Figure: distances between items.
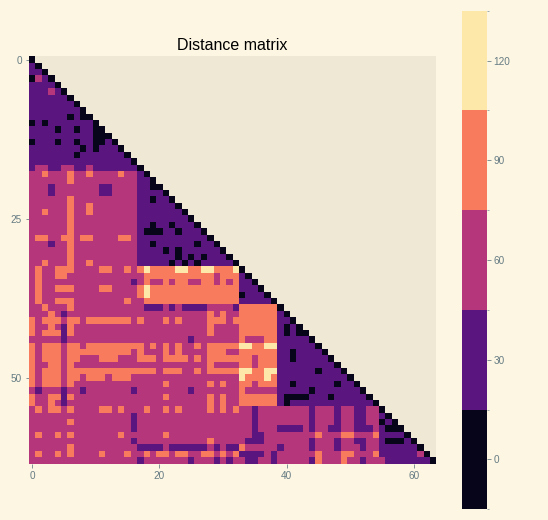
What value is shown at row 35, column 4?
60
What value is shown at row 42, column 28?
90
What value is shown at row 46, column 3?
90
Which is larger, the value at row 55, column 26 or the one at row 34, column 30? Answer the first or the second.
the second
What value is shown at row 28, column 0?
60
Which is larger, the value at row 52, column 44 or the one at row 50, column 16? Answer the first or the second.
the second
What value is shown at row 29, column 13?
60
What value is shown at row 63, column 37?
60
